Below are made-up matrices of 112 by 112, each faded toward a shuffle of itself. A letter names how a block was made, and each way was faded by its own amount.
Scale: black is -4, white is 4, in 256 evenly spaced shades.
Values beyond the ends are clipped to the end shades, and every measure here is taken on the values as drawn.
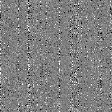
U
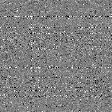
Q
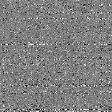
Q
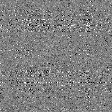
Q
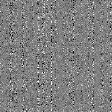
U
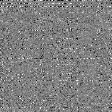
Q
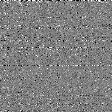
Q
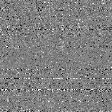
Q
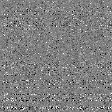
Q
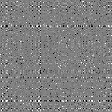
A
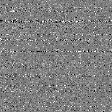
Q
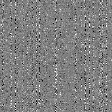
U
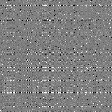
A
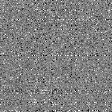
Q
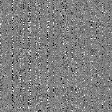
U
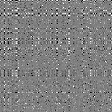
A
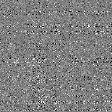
Q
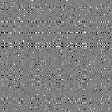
A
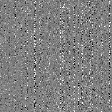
U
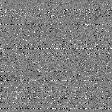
Q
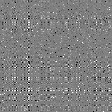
A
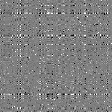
A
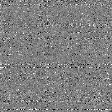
Q
